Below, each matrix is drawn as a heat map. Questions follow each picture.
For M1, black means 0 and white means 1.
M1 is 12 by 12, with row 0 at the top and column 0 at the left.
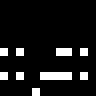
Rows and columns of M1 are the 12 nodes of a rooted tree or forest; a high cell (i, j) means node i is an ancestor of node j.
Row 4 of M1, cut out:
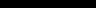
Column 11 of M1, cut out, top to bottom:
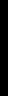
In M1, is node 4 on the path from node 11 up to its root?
no
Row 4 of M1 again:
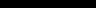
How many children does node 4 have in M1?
0
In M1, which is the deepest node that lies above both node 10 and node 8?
6
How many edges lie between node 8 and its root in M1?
2
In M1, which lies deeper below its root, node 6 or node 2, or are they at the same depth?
node 2
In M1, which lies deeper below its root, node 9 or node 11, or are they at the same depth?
the same depth
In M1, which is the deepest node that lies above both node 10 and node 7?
6
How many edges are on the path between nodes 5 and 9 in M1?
1
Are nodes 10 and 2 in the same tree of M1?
yes
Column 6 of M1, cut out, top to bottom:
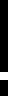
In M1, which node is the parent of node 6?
9
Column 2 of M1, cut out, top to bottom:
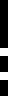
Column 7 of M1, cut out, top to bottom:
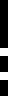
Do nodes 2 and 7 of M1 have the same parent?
yes
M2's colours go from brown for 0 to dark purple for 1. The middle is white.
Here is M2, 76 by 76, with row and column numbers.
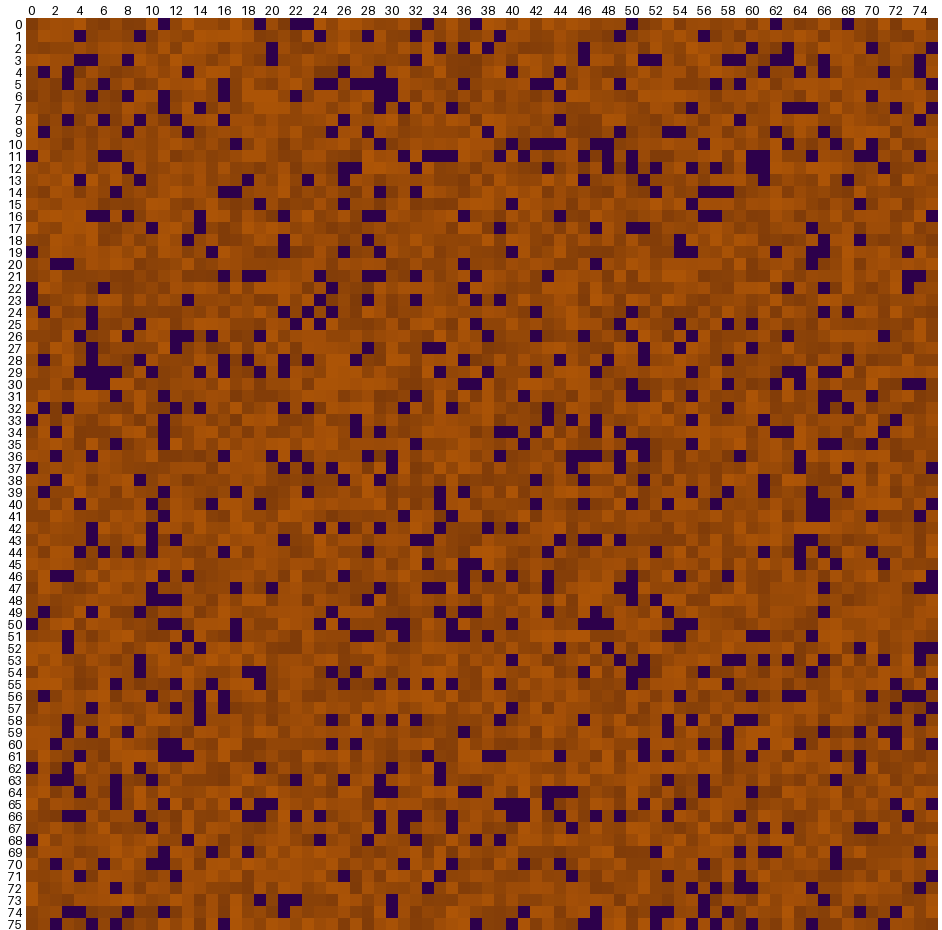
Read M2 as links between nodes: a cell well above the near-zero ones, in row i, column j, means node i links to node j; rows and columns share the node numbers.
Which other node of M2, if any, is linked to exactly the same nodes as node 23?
node 68
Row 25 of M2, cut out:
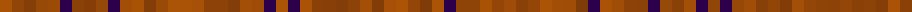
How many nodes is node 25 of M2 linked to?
9
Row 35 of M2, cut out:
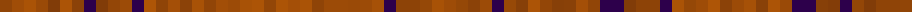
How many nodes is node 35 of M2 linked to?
10
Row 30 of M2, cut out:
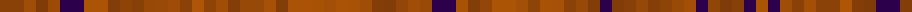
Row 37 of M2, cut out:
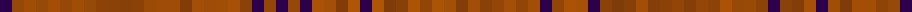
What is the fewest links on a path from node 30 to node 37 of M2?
1
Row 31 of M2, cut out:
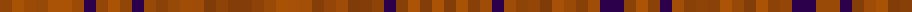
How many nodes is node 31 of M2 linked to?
10
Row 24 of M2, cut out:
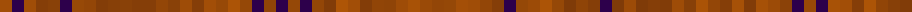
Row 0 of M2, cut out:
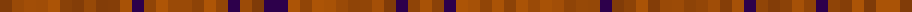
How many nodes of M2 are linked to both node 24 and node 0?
3
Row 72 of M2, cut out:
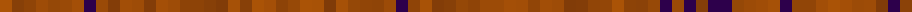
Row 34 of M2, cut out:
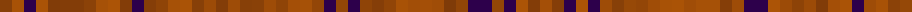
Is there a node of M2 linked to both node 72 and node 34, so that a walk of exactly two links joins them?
no
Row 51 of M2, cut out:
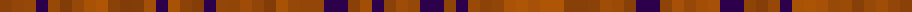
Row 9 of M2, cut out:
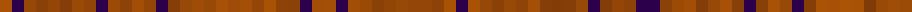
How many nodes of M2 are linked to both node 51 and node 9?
5
